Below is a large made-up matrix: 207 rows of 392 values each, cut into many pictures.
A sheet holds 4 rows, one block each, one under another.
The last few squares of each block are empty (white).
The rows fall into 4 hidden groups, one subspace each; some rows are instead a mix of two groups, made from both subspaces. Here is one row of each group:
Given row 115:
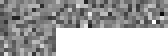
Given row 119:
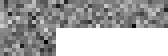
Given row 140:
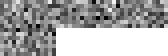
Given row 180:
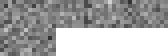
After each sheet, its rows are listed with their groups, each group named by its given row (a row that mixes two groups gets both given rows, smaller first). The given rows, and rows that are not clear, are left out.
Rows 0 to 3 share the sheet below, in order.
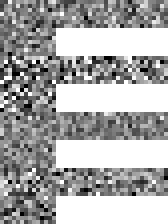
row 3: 119
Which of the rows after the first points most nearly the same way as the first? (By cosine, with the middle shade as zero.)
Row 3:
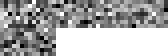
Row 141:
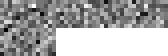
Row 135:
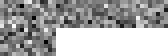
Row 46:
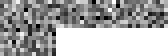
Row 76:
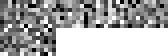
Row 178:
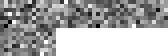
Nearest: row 135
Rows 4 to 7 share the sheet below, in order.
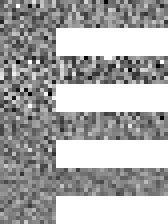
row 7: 119
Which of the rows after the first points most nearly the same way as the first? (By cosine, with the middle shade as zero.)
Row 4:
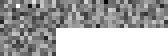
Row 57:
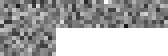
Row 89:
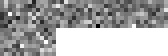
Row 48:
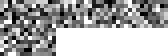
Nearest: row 48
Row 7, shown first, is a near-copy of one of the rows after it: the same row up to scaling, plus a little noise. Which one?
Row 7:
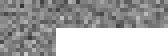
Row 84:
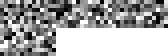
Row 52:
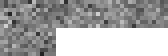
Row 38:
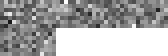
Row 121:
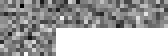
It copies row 121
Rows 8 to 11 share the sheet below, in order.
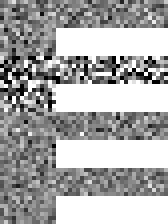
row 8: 115
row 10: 140
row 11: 115
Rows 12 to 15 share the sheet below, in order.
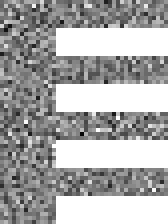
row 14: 140
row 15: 115
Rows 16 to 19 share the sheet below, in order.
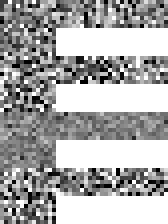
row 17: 115
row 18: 119
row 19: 140
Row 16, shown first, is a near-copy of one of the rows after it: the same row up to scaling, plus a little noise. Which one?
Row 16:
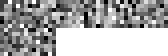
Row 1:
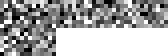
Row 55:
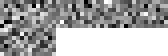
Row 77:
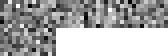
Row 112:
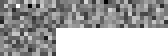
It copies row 77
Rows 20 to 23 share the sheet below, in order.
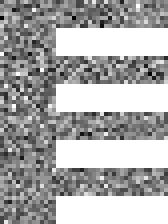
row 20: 115
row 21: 115
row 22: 115 and 119
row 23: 140
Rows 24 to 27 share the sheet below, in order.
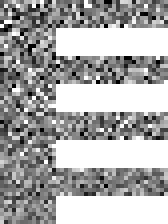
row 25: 119
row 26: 140
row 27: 140
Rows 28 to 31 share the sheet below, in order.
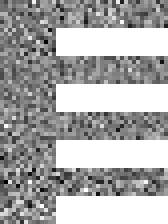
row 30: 119 and 140
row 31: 119
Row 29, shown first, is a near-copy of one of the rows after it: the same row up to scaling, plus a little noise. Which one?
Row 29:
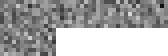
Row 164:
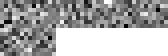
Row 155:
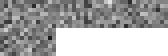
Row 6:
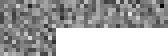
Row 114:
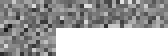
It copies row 6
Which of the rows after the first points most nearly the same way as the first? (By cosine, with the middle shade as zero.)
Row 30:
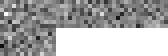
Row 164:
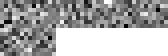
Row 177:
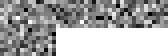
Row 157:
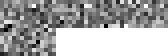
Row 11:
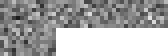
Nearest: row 177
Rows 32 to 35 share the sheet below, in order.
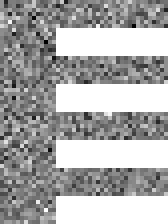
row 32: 119
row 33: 119 and 140
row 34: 180
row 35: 119
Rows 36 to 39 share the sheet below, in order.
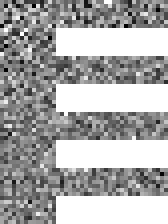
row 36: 180
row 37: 119
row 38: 119
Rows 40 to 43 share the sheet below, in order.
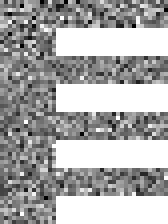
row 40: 119
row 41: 140
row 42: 140
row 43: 119
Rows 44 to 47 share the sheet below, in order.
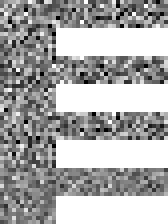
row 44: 140
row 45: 140
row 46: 140
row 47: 115
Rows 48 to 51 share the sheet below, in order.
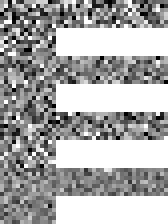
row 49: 119
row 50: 119
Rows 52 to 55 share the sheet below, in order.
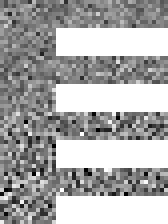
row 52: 119
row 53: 140
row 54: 140
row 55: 180
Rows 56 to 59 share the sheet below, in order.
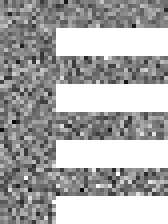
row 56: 119
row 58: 115
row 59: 140
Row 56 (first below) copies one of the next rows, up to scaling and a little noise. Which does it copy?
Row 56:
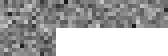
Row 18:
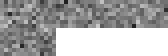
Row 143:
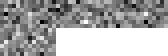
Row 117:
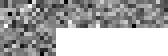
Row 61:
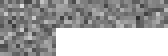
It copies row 18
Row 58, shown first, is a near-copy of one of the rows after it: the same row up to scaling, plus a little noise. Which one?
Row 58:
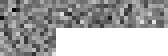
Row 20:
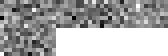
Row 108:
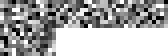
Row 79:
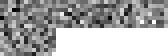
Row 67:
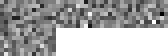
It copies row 79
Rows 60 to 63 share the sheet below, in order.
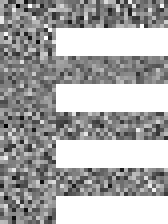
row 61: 119
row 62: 119
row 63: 115
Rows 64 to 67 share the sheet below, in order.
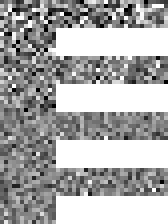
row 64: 115 and 140
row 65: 119
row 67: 115
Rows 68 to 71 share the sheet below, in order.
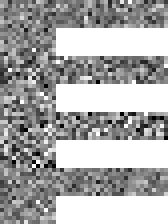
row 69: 119
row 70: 115
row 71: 119
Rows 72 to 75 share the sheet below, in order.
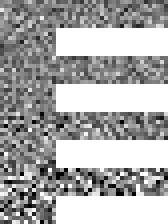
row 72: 140
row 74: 115 and 119
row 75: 119
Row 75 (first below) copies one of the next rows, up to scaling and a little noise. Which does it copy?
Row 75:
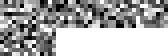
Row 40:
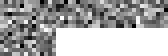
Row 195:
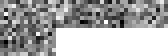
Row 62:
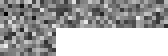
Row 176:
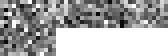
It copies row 40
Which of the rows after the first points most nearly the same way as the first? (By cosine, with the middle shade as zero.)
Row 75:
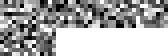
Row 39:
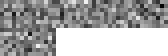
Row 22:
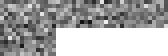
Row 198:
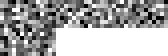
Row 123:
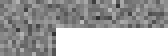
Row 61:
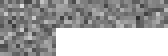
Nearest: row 22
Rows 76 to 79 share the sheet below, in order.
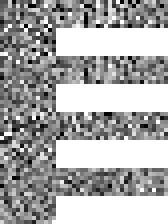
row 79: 115
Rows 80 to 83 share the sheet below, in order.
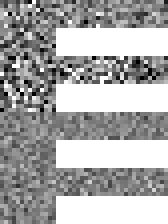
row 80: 119
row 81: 115
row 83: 115
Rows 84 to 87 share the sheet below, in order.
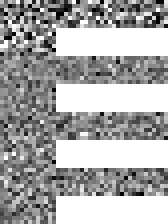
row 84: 119
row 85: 140
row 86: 119
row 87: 140 and 180
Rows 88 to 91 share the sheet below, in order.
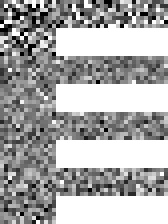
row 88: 180
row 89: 119
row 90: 140
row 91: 115 and 119
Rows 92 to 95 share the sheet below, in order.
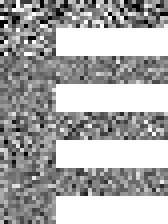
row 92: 115 and 119
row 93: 140
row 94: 115
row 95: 115
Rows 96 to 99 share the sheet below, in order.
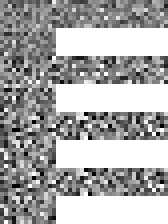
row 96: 140
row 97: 140
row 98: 115
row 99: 115
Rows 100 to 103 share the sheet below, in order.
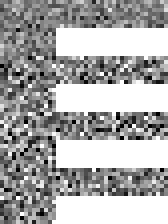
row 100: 140
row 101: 140
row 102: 140
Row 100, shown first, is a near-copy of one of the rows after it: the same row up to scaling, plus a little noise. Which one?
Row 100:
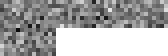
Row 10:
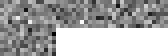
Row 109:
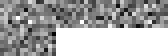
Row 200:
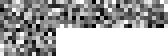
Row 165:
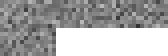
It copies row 200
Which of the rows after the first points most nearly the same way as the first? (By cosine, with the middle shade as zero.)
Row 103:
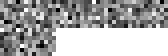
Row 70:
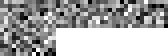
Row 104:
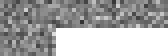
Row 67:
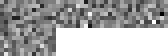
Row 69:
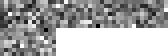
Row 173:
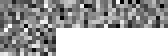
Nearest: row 104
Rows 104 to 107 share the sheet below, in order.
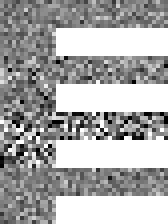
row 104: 140
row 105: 119
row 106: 140
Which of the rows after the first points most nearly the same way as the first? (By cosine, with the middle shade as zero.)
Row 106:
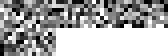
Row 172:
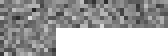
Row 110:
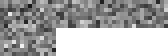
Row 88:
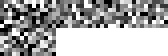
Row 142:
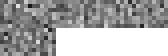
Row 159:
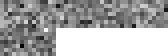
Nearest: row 159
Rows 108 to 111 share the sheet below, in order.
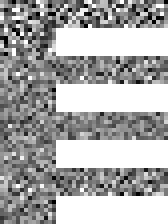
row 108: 115
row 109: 140
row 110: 119
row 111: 140
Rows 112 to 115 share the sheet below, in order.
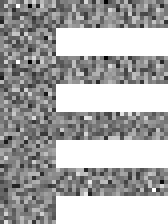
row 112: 180
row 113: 180
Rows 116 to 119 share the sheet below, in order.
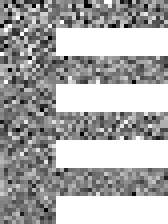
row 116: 180
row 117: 119
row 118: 140
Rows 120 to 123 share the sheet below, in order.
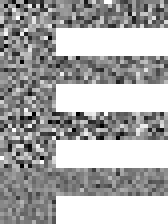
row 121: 119
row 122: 115 and 119
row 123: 140
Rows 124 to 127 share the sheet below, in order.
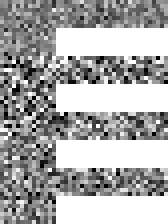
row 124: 140 and 180
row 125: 119
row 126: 119
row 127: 140
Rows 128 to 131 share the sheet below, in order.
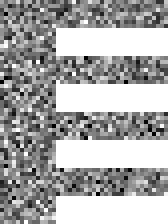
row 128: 119
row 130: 115
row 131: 119
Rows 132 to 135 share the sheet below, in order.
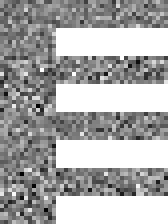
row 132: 140
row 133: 115
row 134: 140
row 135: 119
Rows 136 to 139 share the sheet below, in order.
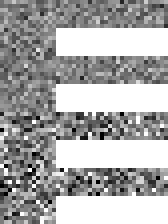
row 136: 115
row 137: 140
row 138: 115
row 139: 119
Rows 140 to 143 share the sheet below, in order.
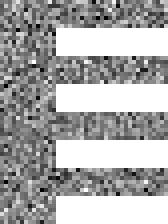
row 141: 115 and 180
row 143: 119
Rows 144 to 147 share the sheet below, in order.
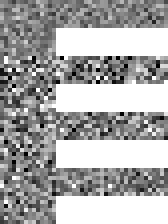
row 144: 115
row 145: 119
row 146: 115
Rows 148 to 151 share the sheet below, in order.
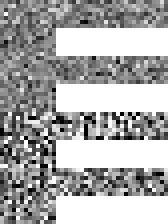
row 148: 119
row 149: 140
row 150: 180
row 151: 115 and 140
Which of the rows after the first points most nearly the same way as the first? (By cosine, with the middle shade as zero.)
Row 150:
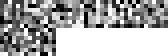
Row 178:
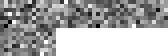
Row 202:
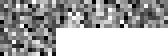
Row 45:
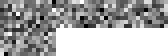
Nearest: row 202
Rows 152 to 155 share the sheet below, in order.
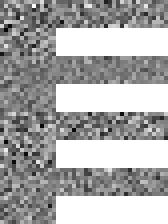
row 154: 115
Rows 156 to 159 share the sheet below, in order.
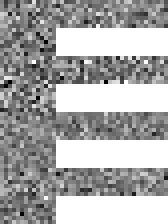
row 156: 119
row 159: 119
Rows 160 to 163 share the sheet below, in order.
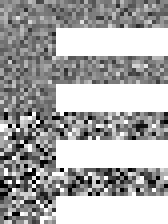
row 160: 140
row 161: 140
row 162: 119
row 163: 119
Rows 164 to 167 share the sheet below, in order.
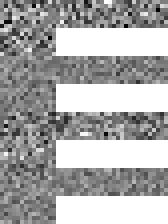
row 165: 140
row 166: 119
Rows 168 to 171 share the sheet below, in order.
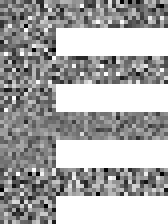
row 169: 140
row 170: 140
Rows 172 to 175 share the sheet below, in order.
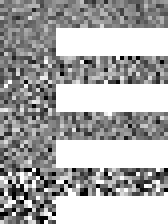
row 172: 115
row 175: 119
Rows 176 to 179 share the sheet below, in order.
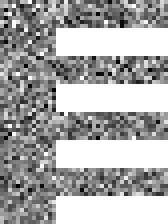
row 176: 119
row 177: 140
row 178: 119
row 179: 140
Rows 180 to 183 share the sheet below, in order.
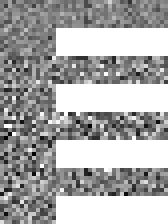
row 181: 140
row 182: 119
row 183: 180
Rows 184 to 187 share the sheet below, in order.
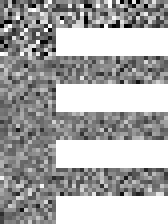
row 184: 180
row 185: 140
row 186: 140
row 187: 140
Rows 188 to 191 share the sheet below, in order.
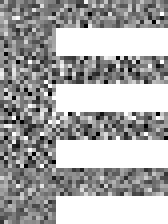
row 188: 115
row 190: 119
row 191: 140
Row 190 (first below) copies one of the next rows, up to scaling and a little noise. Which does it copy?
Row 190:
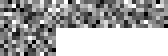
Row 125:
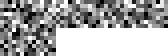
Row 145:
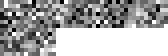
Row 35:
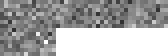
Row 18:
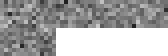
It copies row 125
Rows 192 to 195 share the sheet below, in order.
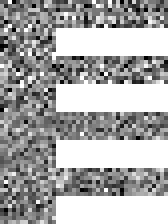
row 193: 140
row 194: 140
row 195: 119
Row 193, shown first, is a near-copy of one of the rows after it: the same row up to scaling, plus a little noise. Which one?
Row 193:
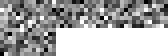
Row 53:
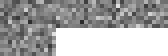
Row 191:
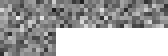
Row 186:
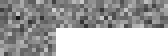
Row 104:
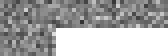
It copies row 191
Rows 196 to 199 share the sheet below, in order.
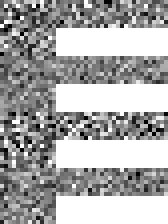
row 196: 180
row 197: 140
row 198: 115
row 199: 115
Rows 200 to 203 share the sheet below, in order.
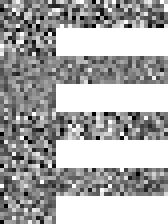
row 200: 140
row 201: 115
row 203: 115
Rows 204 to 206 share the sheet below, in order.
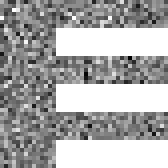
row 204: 115
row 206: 115
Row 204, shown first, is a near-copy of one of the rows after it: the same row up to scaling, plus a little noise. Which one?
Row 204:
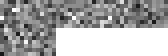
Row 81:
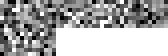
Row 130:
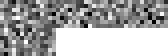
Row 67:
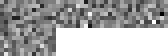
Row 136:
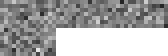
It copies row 81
